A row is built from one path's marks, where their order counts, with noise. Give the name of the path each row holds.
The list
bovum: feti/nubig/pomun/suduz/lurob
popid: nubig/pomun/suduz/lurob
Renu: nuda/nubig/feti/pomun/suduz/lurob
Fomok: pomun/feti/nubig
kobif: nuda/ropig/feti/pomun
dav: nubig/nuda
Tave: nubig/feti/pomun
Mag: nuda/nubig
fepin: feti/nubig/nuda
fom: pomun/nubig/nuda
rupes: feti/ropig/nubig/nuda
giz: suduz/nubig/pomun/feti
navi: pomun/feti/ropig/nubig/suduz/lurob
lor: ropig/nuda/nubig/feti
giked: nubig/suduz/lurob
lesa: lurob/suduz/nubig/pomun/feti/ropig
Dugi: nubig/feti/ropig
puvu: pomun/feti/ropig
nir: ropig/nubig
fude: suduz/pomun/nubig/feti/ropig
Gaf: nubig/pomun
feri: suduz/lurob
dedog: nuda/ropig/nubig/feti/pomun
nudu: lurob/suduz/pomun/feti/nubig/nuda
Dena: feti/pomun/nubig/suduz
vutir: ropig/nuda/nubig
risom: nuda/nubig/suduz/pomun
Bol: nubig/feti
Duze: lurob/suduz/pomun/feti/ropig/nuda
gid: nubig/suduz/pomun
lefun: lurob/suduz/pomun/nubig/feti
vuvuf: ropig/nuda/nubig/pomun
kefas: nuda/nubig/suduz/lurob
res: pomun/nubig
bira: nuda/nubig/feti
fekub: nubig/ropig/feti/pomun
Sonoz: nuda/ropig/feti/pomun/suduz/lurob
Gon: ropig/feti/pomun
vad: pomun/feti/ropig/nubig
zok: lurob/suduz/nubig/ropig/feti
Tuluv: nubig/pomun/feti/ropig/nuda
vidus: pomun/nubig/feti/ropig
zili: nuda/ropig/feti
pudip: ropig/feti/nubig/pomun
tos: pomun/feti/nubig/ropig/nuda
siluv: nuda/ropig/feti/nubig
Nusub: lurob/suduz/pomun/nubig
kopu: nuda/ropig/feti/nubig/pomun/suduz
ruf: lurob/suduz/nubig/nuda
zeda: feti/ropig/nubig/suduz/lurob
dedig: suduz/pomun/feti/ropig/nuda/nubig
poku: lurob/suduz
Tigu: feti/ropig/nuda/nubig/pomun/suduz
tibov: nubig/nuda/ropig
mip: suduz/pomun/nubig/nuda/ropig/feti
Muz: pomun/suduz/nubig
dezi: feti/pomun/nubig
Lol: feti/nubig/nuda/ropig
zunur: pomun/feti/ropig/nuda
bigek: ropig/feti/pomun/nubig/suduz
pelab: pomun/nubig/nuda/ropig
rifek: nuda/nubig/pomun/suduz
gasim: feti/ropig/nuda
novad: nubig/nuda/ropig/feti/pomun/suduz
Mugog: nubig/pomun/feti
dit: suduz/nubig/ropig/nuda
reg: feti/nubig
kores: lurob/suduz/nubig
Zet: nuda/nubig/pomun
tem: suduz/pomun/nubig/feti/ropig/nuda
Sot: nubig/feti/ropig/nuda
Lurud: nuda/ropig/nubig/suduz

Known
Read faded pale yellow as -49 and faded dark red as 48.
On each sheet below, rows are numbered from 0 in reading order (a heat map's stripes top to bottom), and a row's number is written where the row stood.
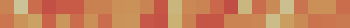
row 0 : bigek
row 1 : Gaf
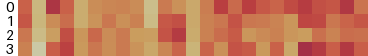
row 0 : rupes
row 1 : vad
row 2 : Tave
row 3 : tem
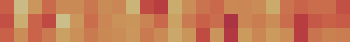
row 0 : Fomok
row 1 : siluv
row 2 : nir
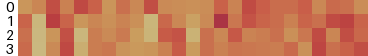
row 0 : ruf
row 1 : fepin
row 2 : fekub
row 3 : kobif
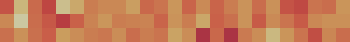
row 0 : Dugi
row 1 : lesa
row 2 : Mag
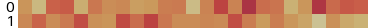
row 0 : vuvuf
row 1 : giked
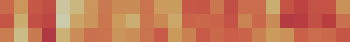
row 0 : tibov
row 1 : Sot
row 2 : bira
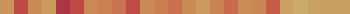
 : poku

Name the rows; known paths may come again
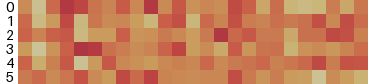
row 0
Renu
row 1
fekub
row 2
dav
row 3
lefun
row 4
zili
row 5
giked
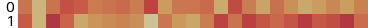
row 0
Sonoz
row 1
rupes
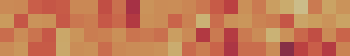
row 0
kefas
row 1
feri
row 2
Mag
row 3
dit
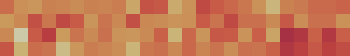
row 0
res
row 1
ruf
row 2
tem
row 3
zunur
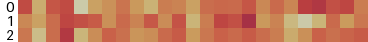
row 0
Sot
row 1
rifek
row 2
bira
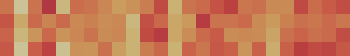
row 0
dedog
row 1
reg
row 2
Fomok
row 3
Tuluv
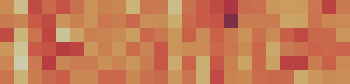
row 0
Tigu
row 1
Lurud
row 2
Dugi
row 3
nudu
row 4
fude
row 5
navi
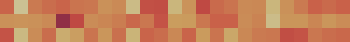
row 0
dezi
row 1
Nusub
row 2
puvu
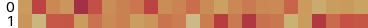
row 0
poku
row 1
vuvuf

